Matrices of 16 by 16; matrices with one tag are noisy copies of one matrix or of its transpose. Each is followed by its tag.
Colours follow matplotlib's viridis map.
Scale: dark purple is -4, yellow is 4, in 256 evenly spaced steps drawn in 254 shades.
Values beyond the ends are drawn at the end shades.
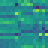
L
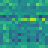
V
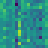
V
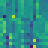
L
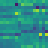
L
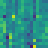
L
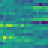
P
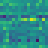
V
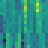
P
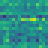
V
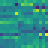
L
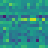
V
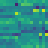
L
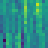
P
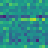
V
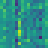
V
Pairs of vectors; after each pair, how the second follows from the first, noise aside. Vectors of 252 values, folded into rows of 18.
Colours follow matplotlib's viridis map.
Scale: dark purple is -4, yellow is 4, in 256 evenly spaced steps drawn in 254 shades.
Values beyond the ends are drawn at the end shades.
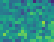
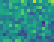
negated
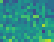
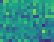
negated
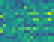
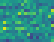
reversed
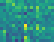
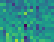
negated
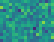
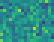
negated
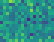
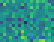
reversed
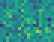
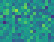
reversed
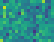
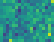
reversed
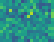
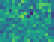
negated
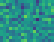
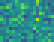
negated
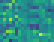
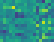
reversed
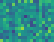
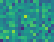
negated
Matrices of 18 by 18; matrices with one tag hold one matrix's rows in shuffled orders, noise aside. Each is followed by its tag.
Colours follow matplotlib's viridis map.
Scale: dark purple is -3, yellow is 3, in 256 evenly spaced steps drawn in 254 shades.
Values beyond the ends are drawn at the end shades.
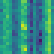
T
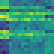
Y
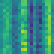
T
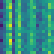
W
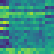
Y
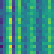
W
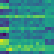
Y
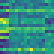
Y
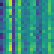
W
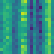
T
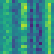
T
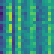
W
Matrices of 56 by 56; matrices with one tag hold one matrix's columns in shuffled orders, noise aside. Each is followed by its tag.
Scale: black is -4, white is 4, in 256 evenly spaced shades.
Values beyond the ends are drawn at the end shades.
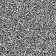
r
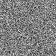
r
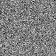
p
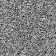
r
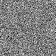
r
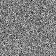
p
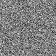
r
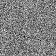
r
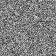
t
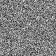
t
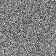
p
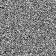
r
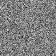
r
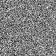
t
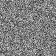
t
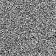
r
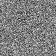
p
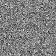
r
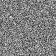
t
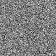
r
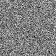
r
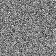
p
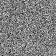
p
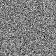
r
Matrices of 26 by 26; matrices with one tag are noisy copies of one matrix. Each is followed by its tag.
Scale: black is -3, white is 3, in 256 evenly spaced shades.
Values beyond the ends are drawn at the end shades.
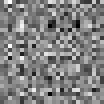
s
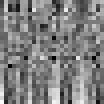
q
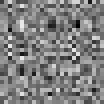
s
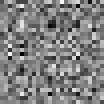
s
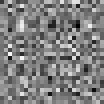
s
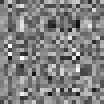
s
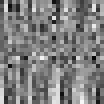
q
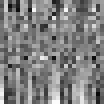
q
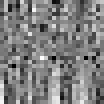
q
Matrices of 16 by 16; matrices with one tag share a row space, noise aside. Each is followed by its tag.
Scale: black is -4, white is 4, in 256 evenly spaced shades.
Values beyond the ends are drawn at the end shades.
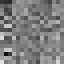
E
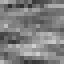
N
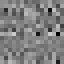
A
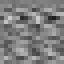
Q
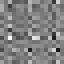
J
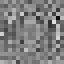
A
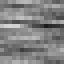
N
